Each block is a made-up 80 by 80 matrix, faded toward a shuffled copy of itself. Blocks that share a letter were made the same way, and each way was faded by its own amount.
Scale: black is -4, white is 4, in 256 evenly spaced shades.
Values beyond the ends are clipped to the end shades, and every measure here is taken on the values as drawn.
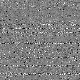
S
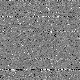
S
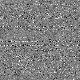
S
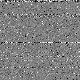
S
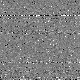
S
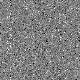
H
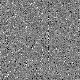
H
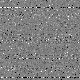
S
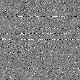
S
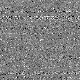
S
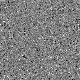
H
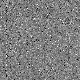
H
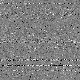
S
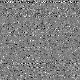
S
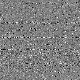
S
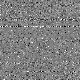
S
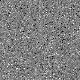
H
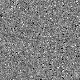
H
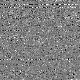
S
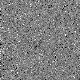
H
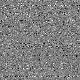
S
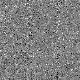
H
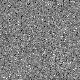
H
